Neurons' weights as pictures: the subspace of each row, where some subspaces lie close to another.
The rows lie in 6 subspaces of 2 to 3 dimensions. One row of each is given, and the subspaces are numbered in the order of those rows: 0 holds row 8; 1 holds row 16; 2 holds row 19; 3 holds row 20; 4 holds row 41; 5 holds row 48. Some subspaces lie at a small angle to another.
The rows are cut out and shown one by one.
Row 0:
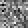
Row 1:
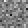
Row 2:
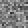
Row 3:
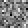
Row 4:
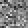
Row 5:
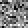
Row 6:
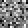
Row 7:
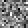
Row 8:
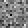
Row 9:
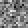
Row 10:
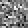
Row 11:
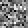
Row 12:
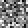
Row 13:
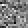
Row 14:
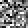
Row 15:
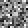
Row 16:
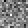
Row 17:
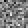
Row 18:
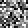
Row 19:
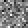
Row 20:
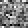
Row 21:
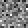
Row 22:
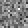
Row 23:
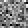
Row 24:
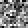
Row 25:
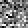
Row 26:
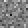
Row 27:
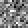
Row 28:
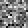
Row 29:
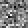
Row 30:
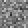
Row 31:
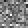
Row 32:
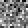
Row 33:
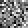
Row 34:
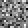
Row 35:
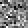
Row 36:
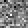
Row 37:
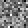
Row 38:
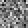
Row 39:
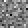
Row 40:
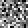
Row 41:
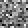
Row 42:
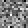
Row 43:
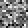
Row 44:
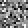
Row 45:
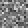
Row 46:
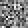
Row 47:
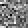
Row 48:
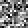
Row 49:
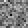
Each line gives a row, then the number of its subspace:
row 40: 1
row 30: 5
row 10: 4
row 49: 2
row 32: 3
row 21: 4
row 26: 4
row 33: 2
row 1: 4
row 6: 0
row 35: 1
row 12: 0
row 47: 2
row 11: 5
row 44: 1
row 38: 0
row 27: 3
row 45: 3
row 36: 1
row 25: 4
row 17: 5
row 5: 3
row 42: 5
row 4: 1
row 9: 3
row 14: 5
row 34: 1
